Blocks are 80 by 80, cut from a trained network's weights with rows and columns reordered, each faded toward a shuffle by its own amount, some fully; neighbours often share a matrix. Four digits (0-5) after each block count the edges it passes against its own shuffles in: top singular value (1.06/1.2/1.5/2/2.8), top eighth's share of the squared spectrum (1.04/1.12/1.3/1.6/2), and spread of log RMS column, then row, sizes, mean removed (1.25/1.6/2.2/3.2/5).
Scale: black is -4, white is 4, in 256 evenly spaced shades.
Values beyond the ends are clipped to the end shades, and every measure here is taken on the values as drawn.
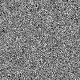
0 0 0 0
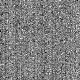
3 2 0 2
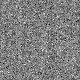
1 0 0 0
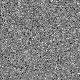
0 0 0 0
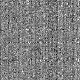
3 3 1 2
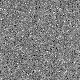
0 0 0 0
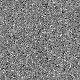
0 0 0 0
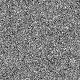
0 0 0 0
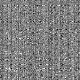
3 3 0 3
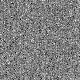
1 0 0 0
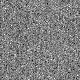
1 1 0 0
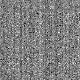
3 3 1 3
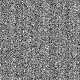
2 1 0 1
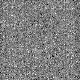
2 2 0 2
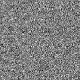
3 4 1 2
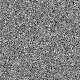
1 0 0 0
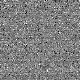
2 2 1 1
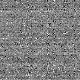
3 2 2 1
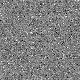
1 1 0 0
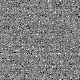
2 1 1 0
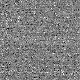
2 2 2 0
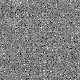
1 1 1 0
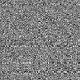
4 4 0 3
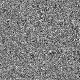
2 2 0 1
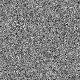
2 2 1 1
